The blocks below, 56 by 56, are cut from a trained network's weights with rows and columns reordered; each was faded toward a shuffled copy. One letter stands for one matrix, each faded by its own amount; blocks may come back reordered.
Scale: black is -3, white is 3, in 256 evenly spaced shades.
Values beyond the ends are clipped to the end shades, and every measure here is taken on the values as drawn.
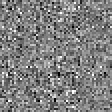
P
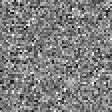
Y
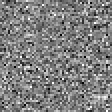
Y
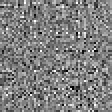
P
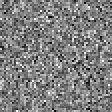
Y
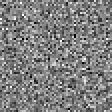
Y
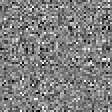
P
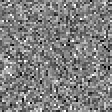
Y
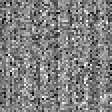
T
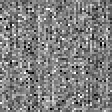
T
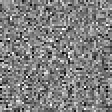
Y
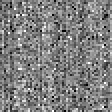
T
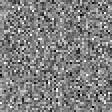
Y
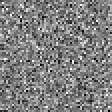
Y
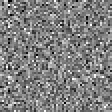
Y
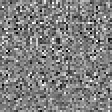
P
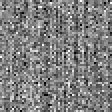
T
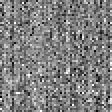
T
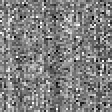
T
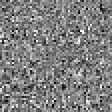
P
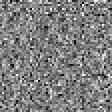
P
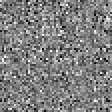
P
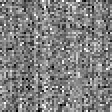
T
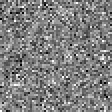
Y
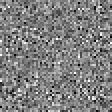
P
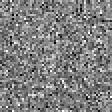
Y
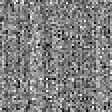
T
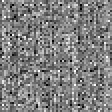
T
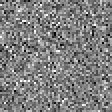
Y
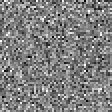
Y
